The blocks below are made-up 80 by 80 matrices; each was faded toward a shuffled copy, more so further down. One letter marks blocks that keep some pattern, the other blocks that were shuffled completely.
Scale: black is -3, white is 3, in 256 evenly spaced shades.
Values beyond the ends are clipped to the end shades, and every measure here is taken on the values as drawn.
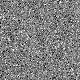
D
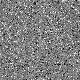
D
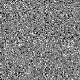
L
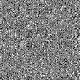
L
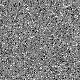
D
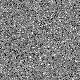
D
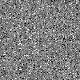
L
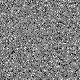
L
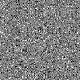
L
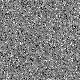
D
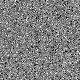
D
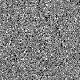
L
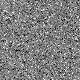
D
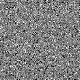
L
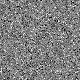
D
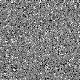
L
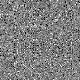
L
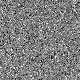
D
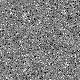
D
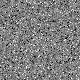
D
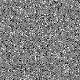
L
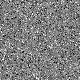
D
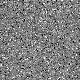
D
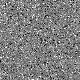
D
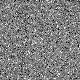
D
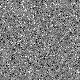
D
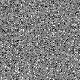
L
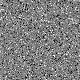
D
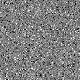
L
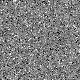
D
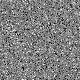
D
